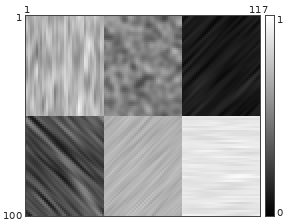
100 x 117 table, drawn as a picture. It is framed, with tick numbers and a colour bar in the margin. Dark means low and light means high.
The table splits into 2 rows of 3 panels. Panel 1,1: high, streaked downward. Panel 1,2: middling, blotchy. Panel 1,3: very low, slanting up to the right, faint in contrast. Panel 2,1: low, slanting down to the right. Panel 2,2: high, slanting up to the right, faint in contrast. Panel 2,3: very high, streaked across, faint in contrast.
